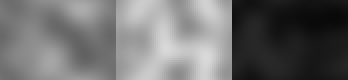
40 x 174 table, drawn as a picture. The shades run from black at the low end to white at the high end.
It is made of 1 by 3 panels. Panel 1,1: middling, smooth. Panel 1,2: high, smooth. Panel 1,3: very low, smooth, faint in contrast.
